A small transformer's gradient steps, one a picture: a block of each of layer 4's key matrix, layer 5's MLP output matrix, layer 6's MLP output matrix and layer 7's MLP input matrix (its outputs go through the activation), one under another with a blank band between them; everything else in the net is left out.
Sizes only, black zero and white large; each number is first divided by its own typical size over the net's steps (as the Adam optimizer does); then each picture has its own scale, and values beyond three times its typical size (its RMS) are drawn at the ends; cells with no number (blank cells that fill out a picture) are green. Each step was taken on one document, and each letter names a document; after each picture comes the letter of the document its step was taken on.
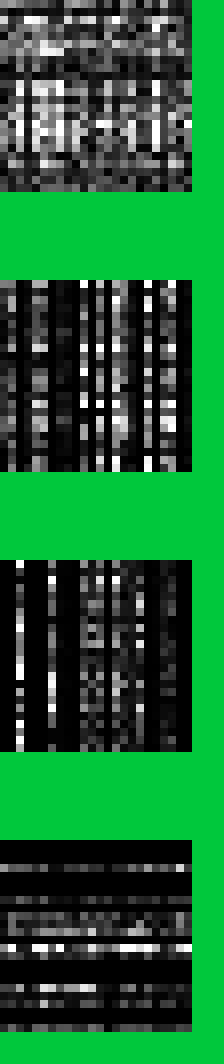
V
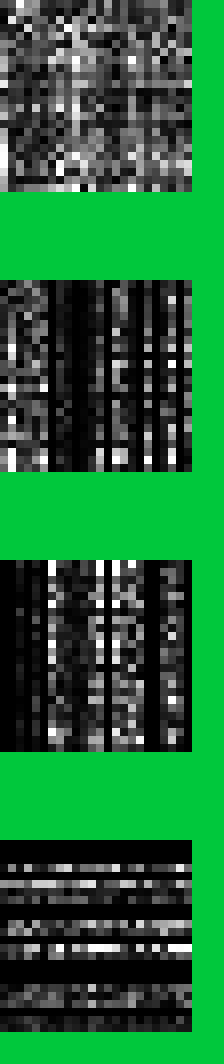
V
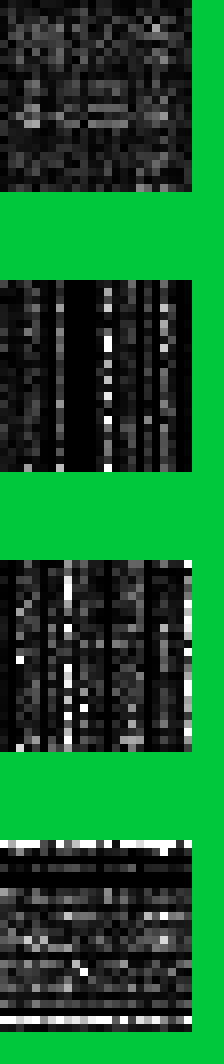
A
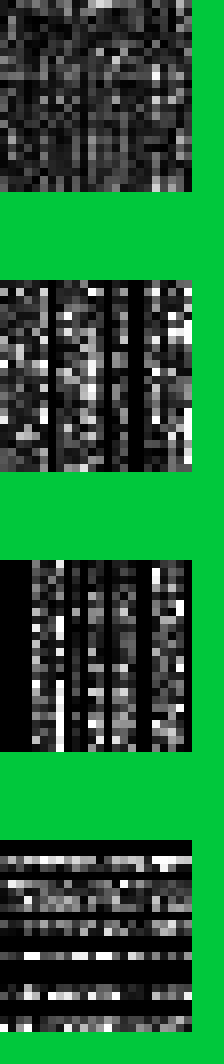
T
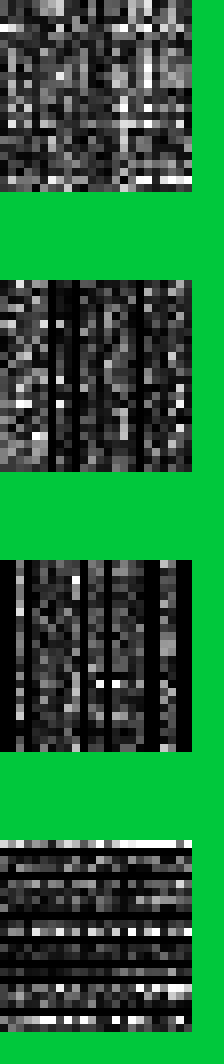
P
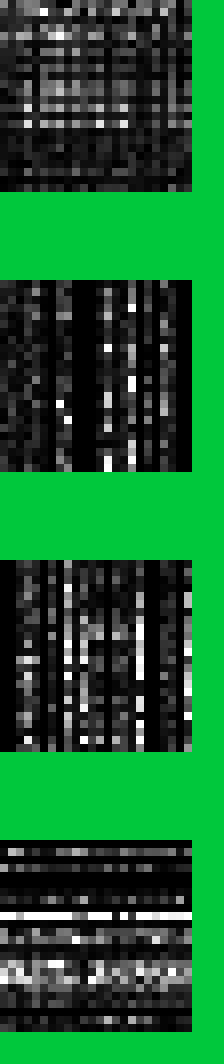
A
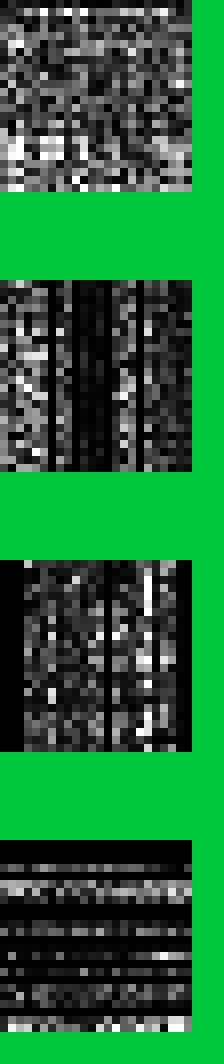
P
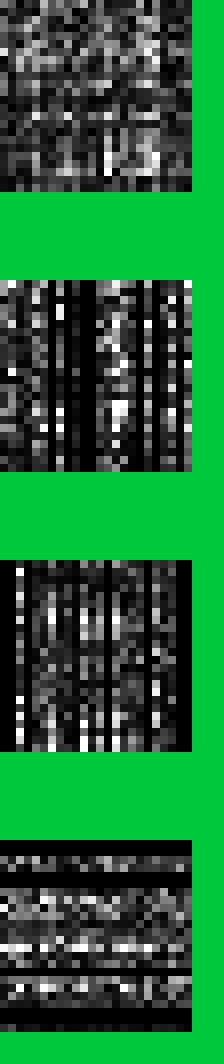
V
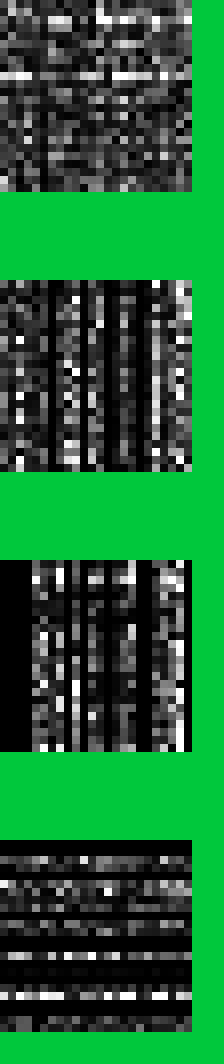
T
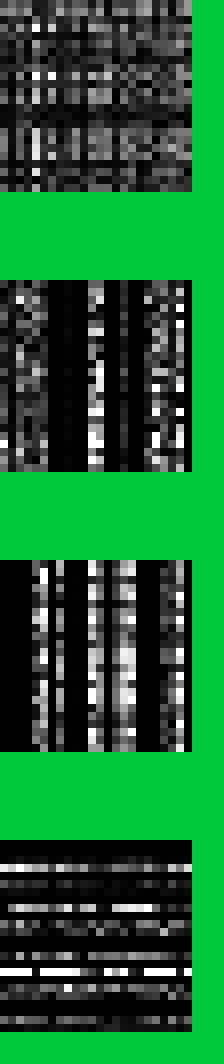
T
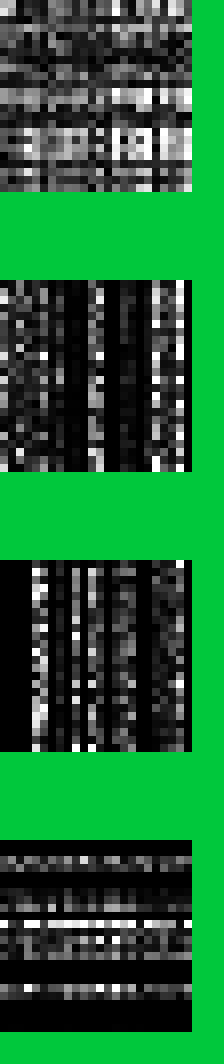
T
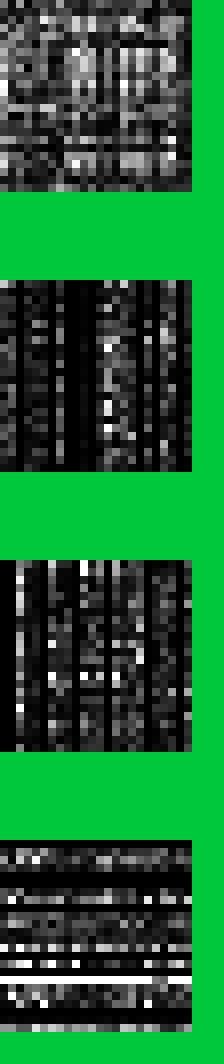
V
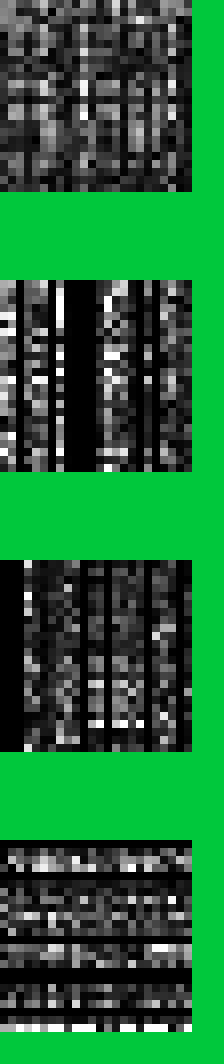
V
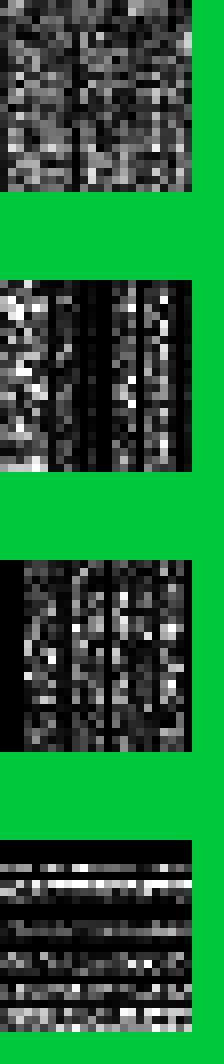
P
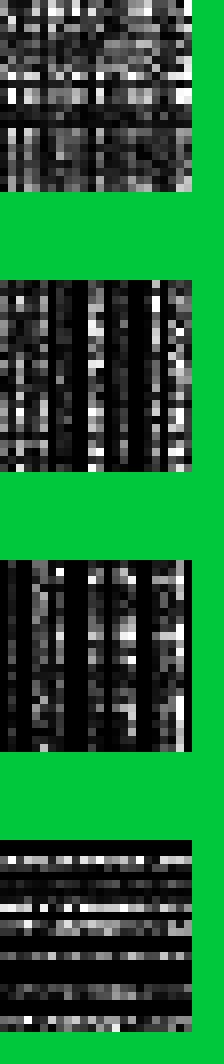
T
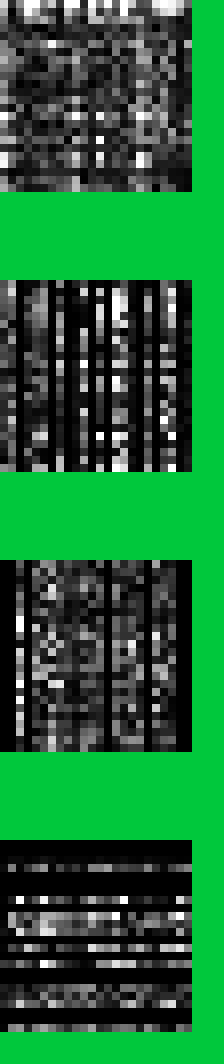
V
